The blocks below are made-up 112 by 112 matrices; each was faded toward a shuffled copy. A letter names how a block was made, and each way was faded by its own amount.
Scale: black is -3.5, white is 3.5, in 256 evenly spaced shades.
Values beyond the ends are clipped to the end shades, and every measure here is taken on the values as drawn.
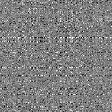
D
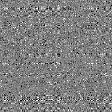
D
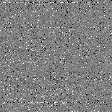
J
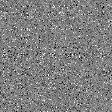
J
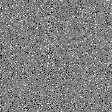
J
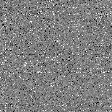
J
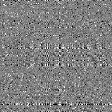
D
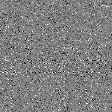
J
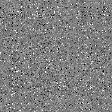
J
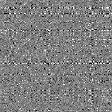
D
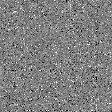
J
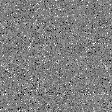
J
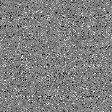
J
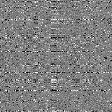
D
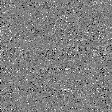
J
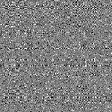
D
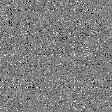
J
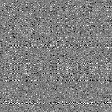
D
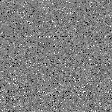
J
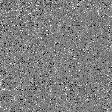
J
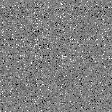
J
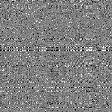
D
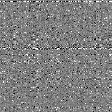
D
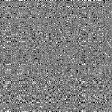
D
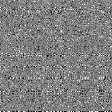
D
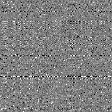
D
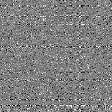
D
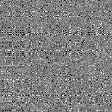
D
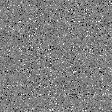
J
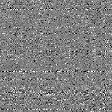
D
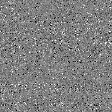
J
